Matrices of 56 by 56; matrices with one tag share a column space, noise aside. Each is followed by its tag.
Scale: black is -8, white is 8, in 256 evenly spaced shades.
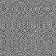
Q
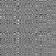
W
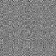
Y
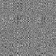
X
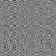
Y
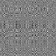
Q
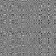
W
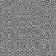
Y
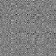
W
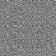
Y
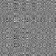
X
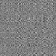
X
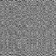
Y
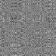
X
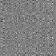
X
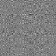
W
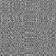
X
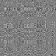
Q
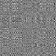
X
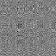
Q
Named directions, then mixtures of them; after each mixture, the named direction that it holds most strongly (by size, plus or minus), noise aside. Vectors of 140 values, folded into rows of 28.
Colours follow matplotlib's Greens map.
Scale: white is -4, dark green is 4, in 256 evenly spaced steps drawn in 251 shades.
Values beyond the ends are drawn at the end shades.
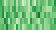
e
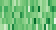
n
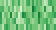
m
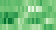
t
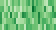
m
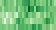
t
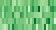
n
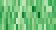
m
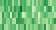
m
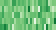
n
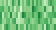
m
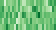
e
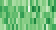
n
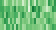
e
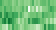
t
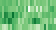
t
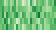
e
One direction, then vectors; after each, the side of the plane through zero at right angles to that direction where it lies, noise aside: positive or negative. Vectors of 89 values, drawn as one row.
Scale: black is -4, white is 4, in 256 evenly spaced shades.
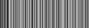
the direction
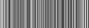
negative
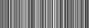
positive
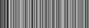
positive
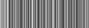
negative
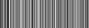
positive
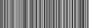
positive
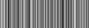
negative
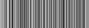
negative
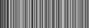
positive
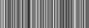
negative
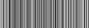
negative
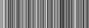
negative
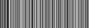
positive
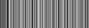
positive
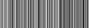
negative
